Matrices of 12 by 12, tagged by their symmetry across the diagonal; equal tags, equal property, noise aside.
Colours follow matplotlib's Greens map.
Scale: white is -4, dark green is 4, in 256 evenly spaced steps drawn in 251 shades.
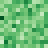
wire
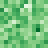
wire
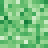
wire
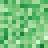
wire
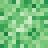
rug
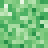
wire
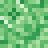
rug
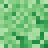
rug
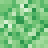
rug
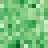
wire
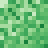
rug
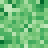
rug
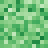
wire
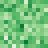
wire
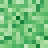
rug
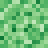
rug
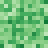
rug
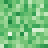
wire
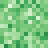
wire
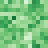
wire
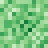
rug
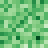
rug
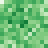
rug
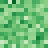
wire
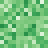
rug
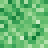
rug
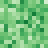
wire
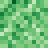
rug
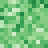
wire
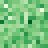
wire
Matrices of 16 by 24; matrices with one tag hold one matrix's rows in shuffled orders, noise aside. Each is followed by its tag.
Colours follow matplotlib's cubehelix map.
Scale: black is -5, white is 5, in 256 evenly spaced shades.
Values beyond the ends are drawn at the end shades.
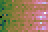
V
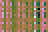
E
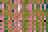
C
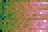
V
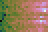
V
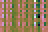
E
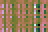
E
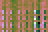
E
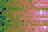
V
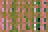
E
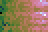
V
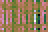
E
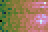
V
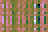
E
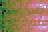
V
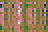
C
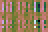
E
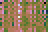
C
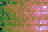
V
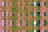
E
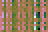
E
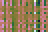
E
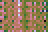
C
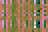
E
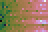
V
